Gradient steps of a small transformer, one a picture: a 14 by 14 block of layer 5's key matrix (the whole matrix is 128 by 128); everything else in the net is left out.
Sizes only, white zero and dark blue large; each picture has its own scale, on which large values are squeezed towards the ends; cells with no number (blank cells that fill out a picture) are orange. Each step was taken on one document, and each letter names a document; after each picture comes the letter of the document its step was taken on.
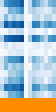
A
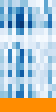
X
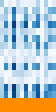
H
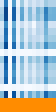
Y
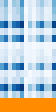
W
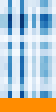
X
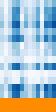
W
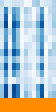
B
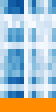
A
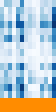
W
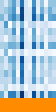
Y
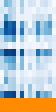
B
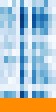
X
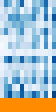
Y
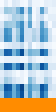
B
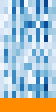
A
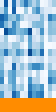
B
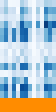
W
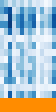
X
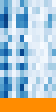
B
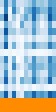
Y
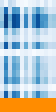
X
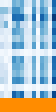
Y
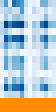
A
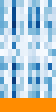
H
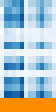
H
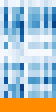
W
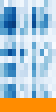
X
